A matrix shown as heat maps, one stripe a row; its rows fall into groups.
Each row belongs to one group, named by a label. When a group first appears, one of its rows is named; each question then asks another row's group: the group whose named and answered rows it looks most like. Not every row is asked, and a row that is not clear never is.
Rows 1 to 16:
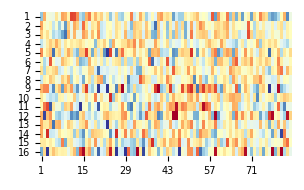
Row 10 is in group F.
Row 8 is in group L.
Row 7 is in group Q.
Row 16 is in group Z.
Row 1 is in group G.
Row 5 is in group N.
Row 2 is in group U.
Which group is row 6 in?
L
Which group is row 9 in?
N
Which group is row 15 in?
F
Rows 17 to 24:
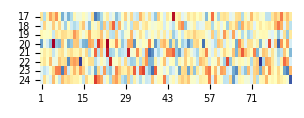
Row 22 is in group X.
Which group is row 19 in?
G
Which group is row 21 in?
Z
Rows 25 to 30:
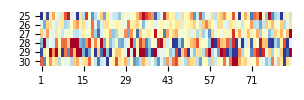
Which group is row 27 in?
Q
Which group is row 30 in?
Q
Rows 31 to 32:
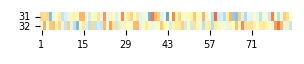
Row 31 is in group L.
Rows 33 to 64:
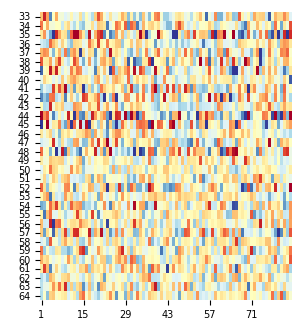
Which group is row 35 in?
G
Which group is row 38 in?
X
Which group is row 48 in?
F
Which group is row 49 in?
X
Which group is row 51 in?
L
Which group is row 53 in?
N
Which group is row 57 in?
G
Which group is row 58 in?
L
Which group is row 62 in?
L
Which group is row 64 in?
Z
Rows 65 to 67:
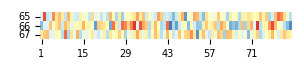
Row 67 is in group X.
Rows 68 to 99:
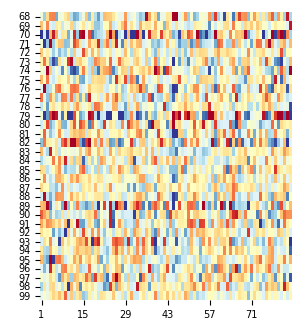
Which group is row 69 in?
Q
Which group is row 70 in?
Z
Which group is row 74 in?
Q
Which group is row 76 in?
G
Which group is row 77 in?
L
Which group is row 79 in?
Q
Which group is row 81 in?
G
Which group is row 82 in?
G
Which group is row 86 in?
G
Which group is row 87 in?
F
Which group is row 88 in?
G
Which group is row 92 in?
U
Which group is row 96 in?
L
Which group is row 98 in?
X
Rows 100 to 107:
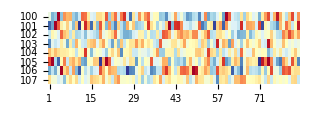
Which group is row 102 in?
Q
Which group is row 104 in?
X
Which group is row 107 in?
F
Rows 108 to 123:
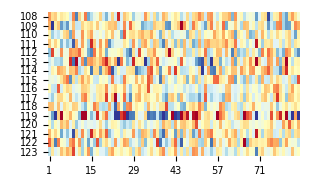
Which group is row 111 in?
U
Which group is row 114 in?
L
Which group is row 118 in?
N
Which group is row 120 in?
Q
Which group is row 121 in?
U
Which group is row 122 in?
L
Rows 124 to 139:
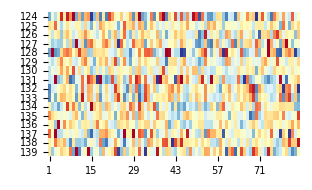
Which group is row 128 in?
G
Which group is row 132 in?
Z
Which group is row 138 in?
Q
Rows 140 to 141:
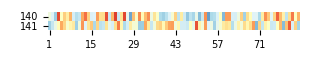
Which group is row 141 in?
Z
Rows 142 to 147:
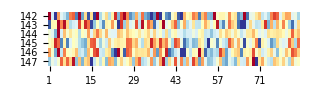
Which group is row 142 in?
L
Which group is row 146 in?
N
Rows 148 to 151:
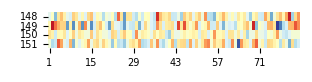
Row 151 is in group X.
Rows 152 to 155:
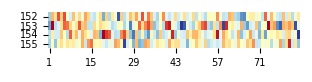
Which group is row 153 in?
G
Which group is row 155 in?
Z
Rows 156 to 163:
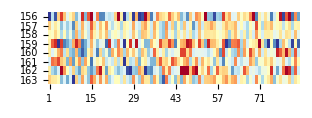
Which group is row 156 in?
Z
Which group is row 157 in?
U
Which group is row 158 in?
U
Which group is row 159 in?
N
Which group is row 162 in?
Q
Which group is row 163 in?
U
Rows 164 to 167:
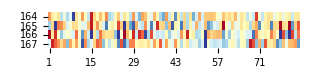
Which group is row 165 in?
Z
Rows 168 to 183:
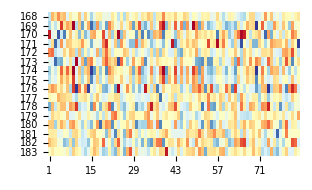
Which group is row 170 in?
F
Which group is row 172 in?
L
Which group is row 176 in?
X
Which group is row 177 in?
X
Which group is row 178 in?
L
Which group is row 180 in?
L
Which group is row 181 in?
N
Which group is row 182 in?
F
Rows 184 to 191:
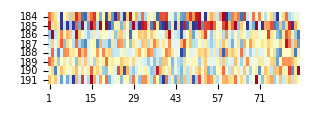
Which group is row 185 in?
U
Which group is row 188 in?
G
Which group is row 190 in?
Z
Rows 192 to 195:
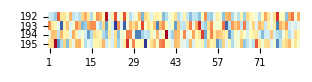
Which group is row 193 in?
N
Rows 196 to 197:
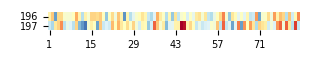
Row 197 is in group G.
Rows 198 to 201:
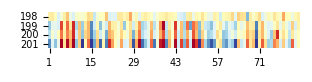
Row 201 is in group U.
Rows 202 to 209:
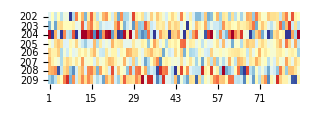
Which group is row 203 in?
Z
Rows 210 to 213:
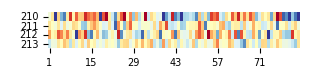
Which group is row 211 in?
N
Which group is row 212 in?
X
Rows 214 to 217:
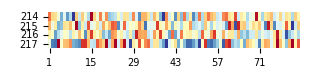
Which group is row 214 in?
U
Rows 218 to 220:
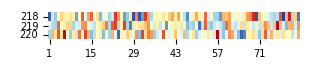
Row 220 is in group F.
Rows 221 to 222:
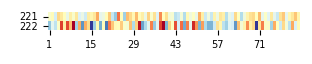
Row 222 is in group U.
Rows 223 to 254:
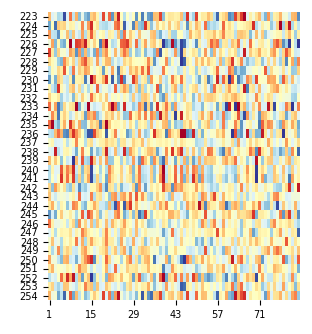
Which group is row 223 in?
F
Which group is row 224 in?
Z
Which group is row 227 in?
L
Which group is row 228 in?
G
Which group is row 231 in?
L
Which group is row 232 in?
U
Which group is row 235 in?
L
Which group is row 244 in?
N
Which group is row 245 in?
Z
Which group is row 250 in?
G
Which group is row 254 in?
F
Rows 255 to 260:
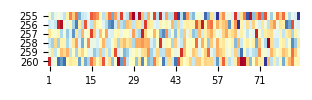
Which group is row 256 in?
X
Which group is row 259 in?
Q
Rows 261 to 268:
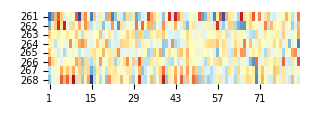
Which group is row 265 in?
F
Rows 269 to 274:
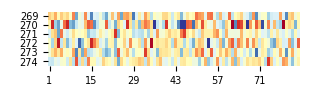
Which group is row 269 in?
X
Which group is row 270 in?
G
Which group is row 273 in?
X
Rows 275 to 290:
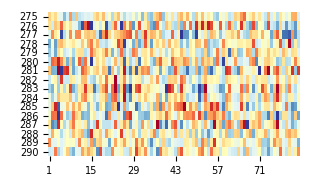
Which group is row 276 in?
X
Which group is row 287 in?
L
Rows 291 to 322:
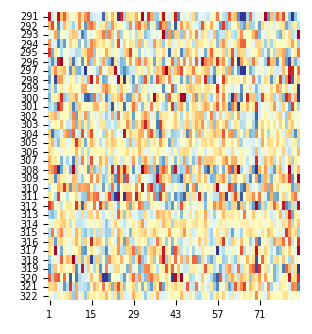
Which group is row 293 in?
Q
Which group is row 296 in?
X
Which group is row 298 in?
Z
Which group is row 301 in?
X
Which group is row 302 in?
X
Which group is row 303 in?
X
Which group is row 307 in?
U
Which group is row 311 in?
N
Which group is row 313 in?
Z
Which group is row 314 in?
Q
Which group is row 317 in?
Q
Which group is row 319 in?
Z
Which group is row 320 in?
Q
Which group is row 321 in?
F
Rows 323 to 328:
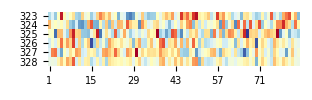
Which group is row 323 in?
Q
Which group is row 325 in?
L
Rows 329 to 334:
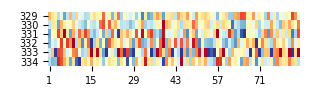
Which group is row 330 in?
Q
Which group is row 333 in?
Z
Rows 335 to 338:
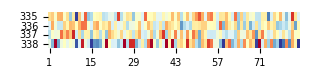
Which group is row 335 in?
X
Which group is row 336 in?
G
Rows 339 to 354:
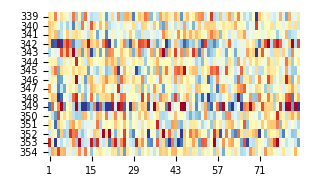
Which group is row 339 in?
X
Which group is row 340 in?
U
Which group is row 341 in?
N
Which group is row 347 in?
F
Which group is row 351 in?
L
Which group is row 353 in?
L
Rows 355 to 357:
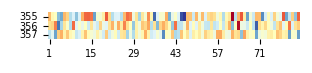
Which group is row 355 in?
G
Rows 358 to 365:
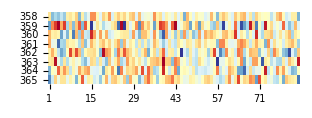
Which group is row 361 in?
F
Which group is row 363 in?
Q
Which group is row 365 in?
Z
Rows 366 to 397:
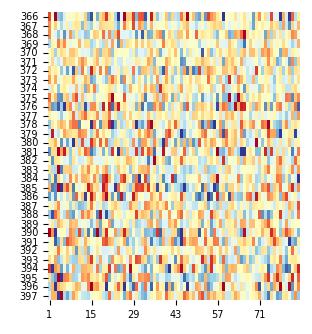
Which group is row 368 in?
F
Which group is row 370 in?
L
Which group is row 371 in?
G
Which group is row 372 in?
U
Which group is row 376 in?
F
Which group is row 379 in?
G
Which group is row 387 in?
Q
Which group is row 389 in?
L
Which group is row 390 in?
L
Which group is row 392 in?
X
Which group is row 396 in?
Z
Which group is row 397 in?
N
